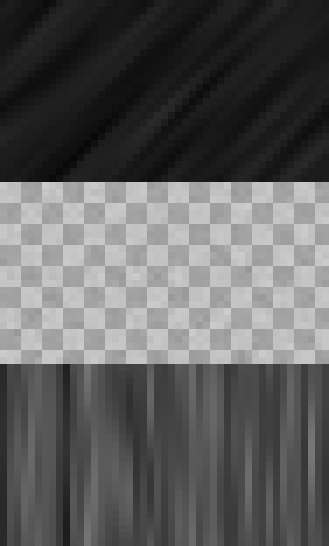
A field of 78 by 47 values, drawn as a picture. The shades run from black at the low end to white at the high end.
It is made of 3 by 1 panels. Panel 1,1: very low, slanting up to the right, faint in contrast. Panel 2,1: high, checkered. Panel 3,1: low, streaked downward.
